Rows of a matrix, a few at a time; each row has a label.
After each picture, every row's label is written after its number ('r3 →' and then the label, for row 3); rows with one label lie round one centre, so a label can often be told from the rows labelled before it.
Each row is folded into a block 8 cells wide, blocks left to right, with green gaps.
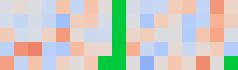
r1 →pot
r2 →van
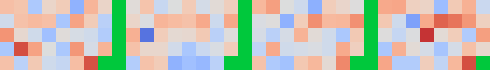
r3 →pot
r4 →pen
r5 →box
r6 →box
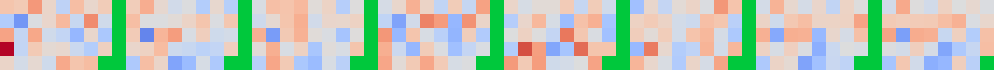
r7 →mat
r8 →pen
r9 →pen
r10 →mat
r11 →pot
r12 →pot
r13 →pen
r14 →pen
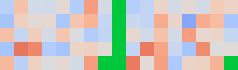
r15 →pot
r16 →pot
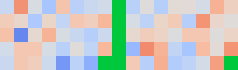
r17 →pen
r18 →pot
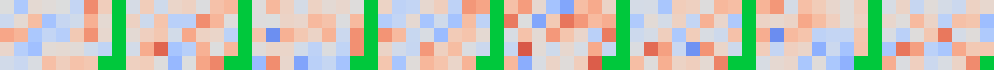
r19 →van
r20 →pot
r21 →pen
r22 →van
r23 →box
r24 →pot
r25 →pen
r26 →pot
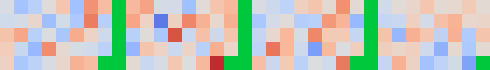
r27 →van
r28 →box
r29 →pot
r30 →pen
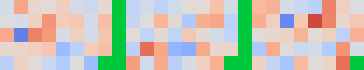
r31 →pen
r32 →pot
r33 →box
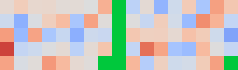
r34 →mat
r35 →pot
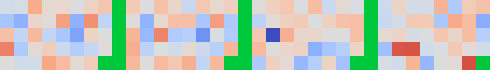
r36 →mat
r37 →mat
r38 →pen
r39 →pot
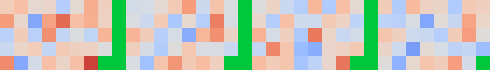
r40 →box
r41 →van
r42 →pot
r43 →van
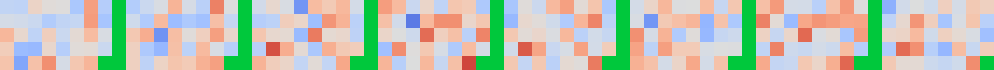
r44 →van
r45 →van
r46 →pot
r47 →box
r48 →pot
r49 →mat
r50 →box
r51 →pot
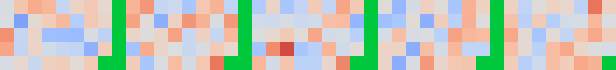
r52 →mat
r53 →box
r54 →pot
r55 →van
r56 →van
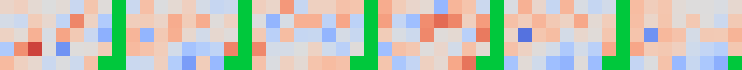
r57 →pot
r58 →pen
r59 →mat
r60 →box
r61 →pen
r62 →pen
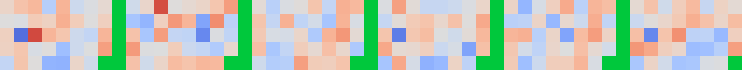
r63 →pen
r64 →mat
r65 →van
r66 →pen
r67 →van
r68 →pen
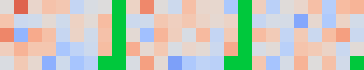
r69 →pen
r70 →pen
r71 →van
